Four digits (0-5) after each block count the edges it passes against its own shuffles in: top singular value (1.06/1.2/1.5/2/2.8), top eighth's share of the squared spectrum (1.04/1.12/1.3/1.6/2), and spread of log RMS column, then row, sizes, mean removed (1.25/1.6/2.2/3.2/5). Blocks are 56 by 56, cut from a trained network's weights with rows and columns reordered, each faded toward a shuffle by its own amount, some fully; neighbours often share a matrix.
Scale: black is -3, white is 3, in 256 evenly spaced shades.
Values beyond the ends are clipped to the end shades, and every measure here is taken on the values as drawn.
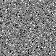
0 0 0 0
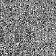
3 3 1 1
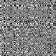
4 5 2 3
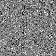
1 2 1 0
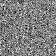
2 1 0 0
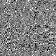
3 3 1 2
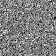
2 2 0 0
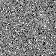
0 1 0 0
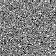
2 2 0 0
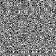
3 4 2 2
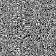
3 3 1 1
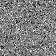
0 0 0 0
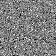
1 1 0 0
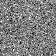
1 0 0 0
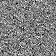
1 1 0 0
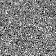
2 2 0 1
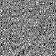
4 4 2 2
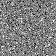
0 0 0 0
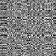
4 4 0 3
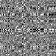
4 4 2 3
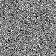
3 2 0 0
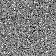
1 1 0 0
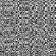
4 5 3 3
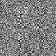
3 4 2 2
